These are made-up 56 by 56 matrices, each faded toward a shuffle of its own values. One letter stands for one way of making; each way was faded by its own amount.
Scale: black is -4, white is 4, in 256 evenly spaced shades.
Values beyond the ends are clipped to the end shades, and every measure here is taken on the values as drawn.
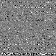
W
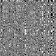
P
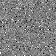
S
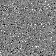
S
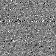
S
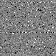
S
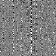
P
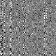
P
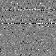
W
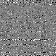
W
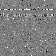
W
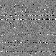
W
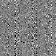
P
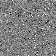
S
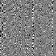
P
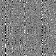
P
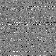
W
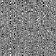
P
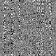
P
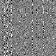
P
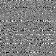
W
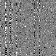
P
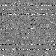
W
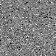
S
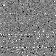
S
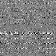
W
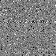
S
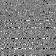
W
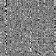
P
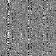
P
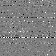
W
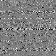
W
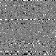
W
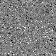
S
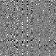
P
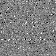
S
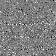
S
